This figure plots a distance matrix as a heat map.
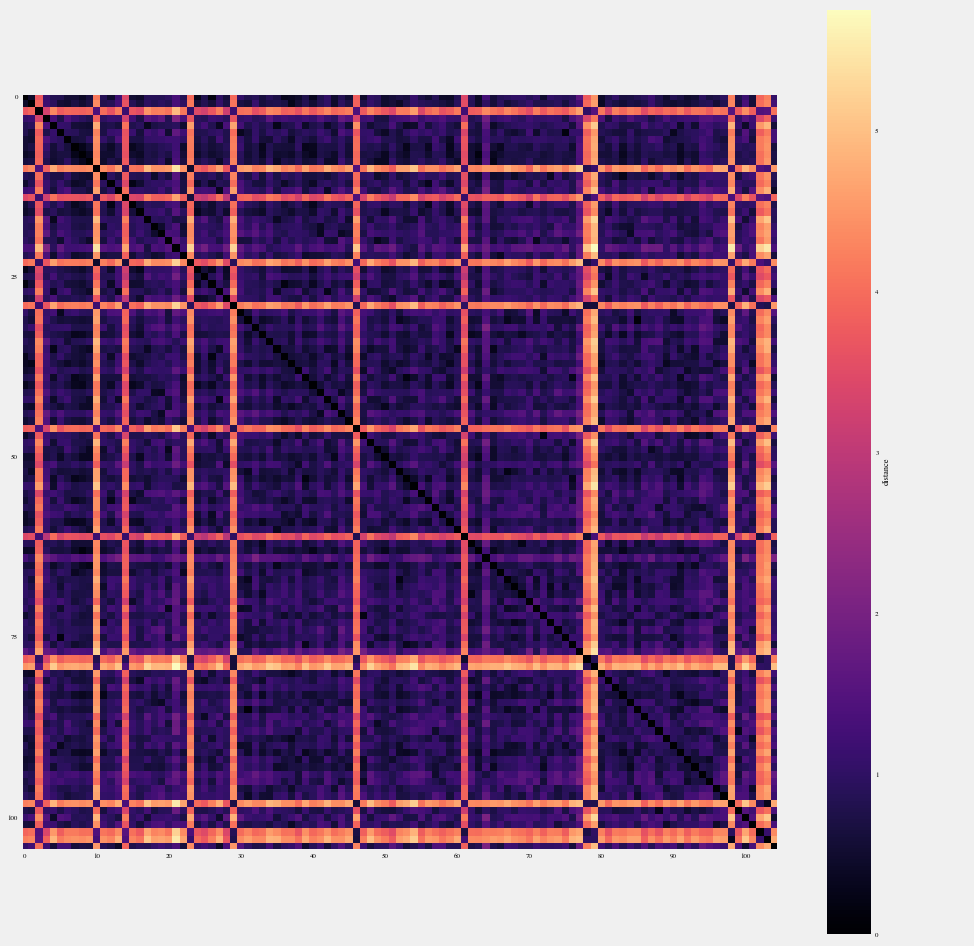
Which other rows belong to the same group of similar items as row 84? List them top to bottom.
0, 1, 3, 4, 5, 6, 7, 8, 9, 11, 12, 13, 15, 16, 17, 18, 19, 20, 21, 22, 24, 25, 26, 27, 28, 30, 31, 32, 33, 34, 35, 36, 37, 38, 39, 40, 41, 42, 43, 44, 45, 47, 48, 49, 50, 51, 52, 53, 54, 55, 56, 57, 58, 59, 60, 62, 63, 64, 65, 66, 67, 68, 69, 70, 71, 72, 73, 74, 75, 76, 77, 80, 81, 82, 83, 85, 86, 87, 88, 89, 90, 91, 92, 93, 94, 95, 96, 97, 99, 100, 101, 104
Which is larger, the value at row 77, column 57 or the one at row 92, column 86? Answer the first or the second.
the first
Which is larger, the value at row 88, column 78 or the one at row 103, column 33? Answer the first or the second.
the second
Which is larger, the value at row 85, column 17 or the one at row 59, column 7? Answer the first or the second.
the first
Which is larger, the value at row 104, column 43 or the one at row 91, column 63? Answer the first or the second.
the first
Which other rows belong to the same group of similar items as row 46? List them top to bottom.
2, 10, 14, 23, 29, 61, 78, 79, 98, 102, 103
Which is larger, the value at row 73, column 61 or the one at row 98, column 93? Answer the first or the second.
the second
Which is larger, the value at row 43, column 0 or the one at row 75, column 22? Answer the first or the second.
the second
